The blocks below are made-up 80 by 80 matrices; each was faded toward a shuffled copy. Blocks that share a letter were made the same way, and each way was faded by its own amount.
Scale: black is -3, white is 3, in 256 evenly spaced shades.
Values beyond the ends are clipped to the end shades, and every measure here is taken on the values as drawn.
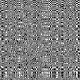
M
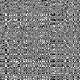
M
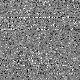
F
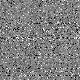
F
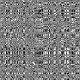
M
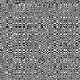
M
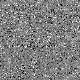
F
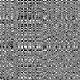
M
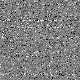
F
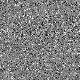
F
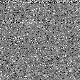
F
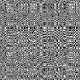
M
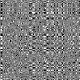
M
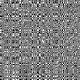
M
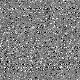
F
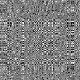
M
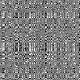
M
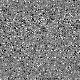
F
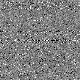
F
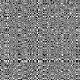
M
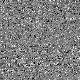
F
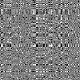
M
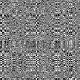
M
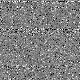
F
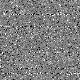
F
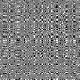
M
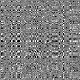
M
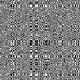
M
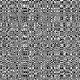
M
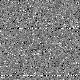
F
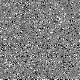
F
